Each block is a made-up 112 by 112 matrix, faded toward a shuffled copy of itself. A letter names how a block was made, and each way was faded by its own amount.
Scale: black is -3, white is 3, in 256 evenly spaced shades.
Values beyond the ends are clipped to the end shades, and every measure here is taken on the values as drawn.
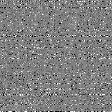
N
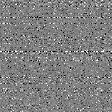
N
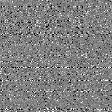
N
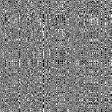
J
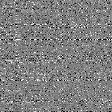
N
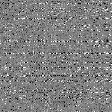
N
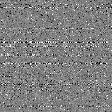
N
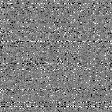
N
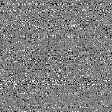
N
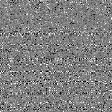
N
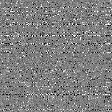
N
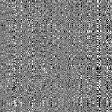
J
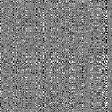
J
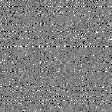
N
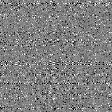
N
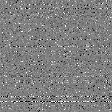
N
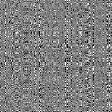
J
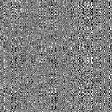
J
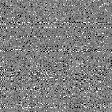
N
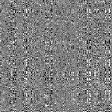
J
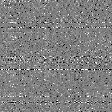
N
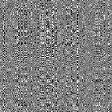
J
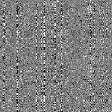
J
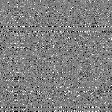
N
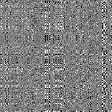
J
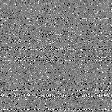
N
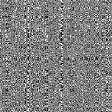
J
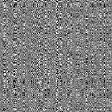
J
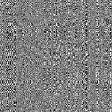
J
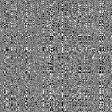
J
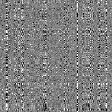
J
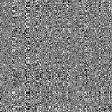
J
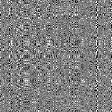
J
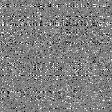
N
